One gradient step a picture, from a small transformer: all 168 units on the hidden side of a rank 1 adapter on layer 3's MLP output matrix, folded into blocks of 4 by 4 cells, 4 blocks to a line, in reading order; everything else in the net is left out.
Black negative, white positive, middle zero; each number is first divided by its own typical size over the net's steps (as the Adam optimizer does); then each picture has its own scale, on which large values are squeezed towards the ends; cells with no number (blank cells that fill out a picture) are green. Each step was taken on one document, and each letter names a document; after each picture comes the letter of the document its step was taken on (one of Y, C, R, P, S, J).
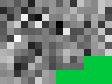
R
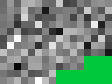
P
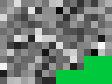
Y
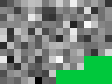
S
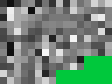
Y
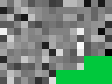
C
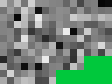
Y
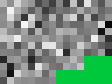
C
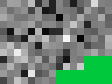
S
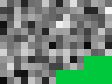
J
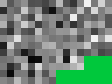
C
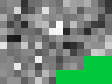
P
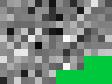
S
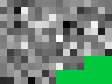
J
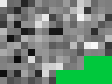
J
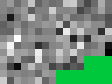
P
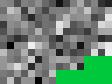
R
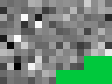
R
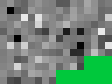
R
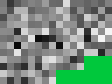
Y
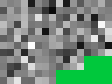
C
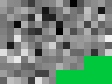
P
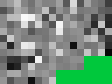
R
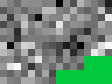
R
